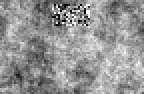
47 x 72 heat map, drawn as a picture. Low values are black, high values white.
Grain: blotchy. Roughest part: top middle. Mirror symmetry: none. Odd patch: rougher, in the top middle.
